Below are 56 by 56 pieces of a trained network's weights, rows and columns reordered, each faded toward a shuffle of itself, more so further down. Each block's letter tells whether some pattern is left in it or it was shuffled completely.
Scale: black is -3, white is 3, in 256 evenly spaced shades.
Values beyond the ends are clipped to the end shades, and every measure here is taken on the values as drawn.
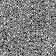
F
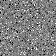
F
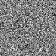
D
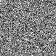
F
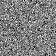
F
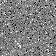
F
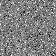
F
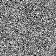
F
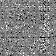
D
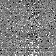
D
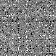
D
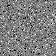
F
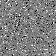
F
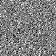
D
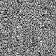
D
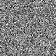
D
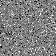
F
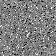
F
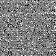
D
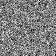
F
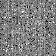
D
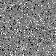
F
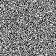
F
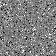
F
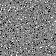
F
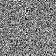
D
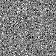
D
